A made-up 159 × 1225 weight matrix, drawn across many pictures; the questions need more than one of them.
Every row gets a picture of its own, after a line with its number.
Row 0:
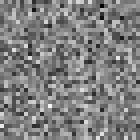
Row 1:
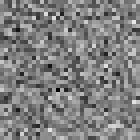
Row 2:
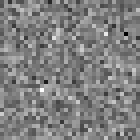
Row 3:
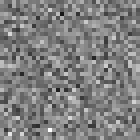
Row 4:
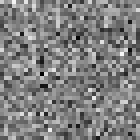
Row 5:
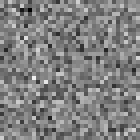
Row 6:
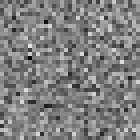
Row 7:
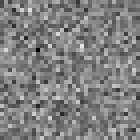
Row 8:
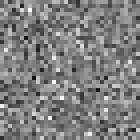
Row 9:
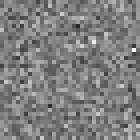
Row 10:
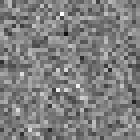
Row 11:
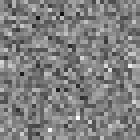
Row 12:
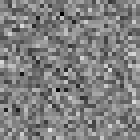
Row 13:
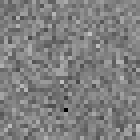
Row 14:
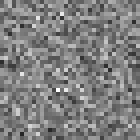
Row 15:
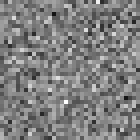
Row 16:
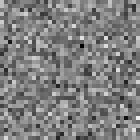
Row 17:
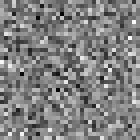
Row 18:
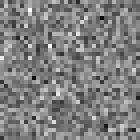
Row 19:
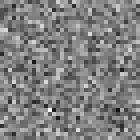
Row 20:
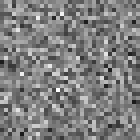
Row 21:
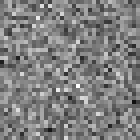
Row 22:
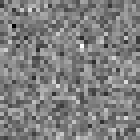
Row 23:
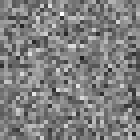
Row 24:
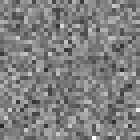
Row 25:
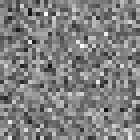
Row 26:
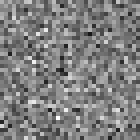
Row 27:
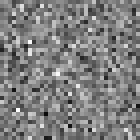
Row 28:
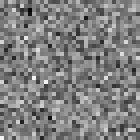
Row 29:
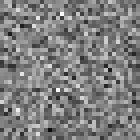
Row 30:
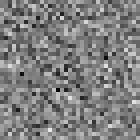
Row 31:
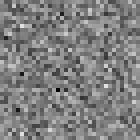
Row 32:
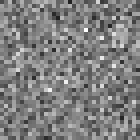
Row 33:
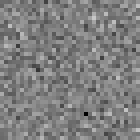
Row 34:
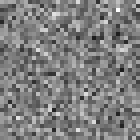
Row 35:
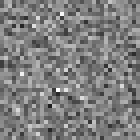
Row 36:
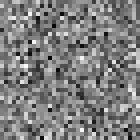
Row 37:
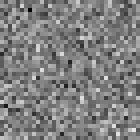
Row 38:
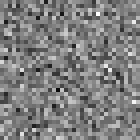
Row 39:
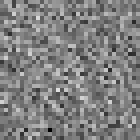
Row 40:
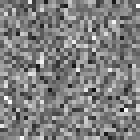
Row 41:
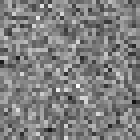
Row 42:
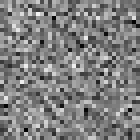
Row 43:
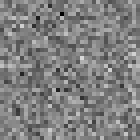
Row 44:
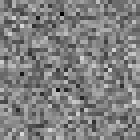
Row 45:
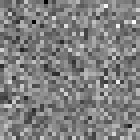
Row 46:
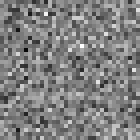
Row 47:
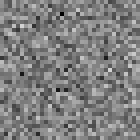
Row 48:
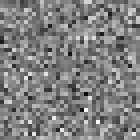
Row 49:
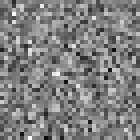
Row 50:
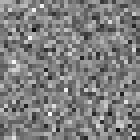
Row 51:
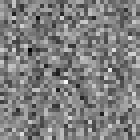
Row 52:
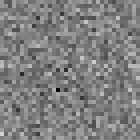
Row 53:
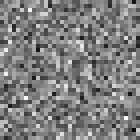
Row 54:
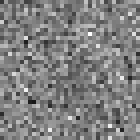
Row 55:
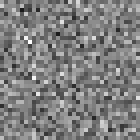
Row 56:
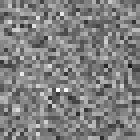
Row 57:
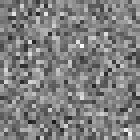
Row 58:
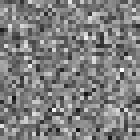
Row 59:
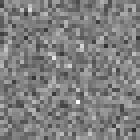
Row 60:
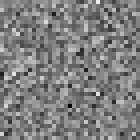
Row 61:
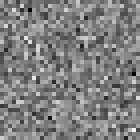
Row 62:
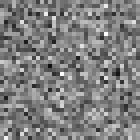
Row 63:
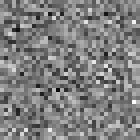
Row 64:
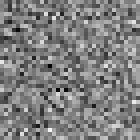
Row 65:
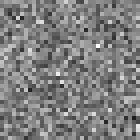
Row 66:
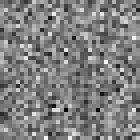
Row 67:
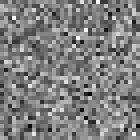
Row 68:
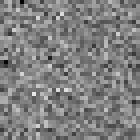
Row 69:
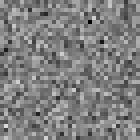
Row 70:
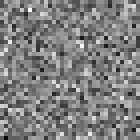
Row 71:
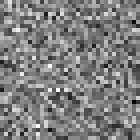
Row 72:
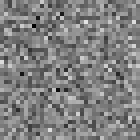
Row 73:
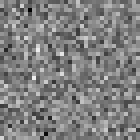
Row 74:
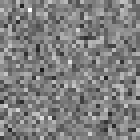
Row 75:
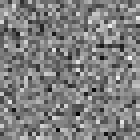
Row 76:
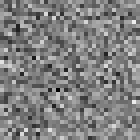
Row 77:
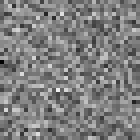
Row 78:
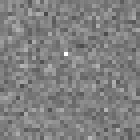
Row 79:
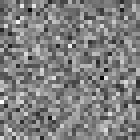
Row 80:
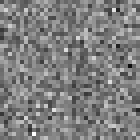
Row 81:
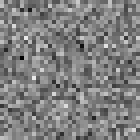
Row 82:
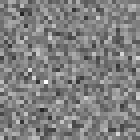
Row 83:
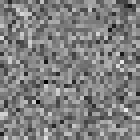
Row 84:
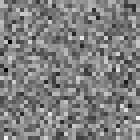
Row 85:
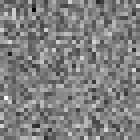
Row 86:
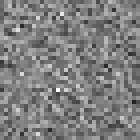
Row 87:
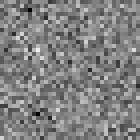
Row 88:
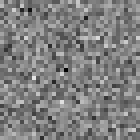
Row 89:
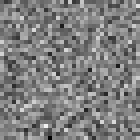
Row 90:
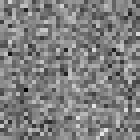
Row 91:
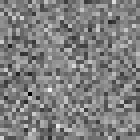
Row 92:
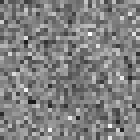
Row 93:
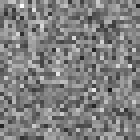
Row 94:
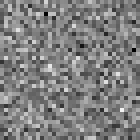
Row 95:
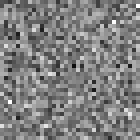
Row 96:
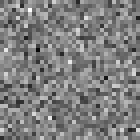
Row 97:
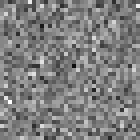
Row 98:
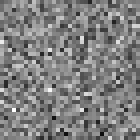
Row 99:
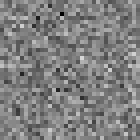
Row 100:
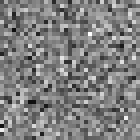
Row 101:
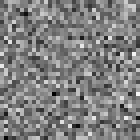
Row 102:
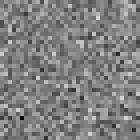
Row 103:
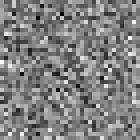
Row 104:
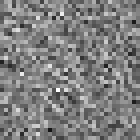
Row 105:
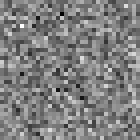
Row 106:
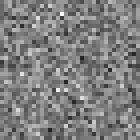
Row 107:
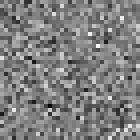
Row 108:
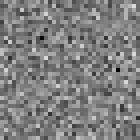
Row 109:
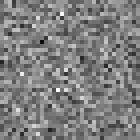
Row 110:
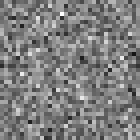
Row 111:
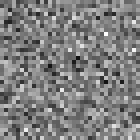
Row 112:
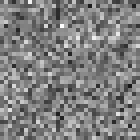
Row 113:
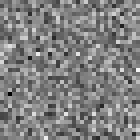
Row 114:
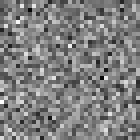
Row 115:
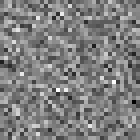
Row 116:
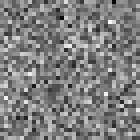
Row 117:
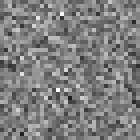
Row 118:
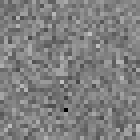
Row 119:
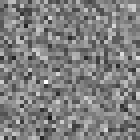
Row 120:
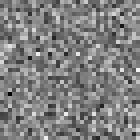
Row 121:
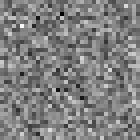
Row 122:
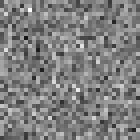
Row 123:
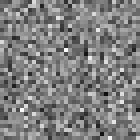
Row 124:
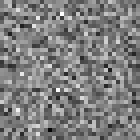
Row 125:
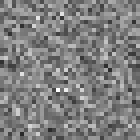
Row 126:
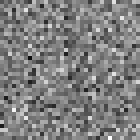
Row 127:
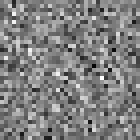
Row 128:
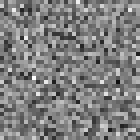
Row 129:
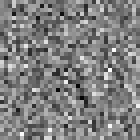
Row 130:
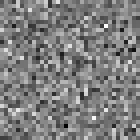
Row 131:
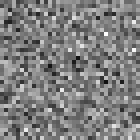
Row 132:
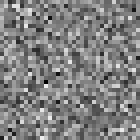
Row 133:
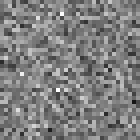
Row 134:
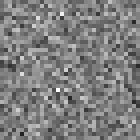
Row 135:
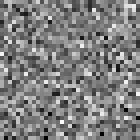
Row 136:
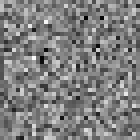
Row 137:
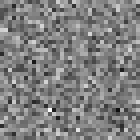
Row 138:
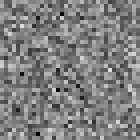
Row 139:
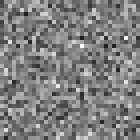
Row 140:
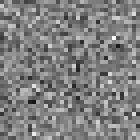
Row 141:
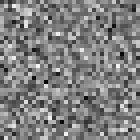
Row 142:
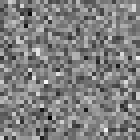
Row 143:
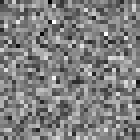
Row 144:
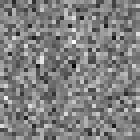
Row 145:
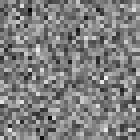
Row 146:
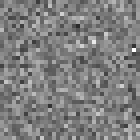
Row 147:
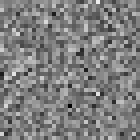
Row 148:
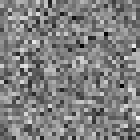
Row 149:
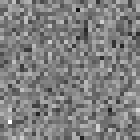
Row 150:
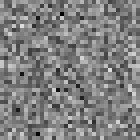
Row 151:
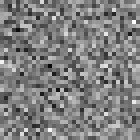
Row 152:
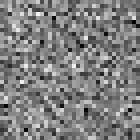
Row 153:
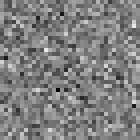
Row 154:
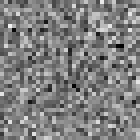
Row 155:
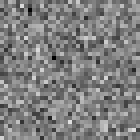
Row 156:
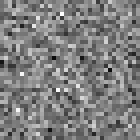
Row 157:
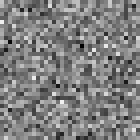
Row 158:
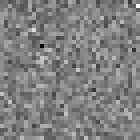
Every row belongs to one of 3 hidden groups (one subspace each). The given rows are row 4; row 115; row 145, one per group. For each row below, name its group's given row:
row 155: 145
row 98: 4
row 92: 4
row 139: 145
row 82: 145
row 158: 4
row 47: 115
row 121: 115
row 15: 4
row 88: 145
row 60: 4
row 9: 115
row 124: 115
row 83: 145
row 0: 4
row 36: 115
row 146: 115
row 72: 115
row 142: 145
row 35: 115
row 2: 145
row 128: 145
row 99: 115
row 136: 4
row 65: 4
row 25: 115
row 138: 115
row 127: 115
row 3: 115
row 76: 115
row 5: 145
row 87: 145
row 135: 145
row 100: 4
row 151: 115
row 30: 115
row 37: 145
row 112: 4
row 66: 4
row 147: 4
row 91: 4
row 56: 115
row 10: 115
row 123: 4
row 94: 115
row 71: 115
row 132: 145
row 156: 115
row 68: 115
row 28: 145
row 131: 115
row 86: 115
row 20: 115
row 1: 115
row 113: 4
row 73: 145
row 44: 115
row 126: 4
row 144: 4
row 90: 4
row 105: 115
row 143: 145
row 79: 145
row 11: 115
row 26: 4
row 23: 115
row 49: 115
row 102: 145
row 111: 115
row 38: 115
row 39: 115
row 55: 145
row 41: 115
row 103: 115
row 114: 145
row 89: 4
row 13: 4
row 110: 115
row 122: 145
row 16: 145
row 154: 4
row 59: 145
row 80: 4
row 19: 4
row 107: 4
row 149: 4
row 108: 145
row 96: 145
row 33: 4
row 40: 4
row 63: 115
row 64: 115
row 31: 115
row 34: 4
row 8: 145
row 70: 145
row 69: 145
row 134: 115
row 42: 115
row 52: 115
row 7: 145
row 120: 4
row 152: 115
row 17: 115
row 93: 4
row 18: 145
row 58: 4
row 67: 4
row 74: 145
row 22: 145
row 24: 4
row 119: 145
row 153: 115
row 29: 115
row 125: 115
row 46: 115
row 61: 145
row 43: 115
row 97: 4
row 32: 4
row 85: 4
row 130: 145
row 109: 115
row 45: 115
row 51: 115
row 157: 145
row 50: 4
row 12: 115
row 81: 145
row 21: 115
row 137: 4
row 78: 115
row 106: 115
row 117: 115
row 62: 115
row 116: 4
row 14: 115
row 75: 4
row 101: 145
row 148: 115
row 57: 115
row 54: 4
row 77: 115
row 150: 115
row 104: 115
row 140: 4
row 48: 4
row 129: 115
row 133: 115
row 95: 4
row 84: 145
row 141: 145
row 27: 115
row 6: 4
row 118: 4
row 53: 145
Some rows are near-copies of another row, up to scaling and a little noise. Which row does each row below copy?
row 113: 120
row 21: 41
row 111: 131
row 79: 114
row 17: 103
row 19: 137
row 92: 54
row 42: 152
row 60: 147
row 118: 13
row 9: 146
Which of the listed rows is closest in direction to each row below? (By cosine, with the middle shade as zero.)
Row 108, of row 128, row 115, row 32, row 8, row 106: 8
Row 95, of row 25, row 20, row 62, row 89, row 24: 89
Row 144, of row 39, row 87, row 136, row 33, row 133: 33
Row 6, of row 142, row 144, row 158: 158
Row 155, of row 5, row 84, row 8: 5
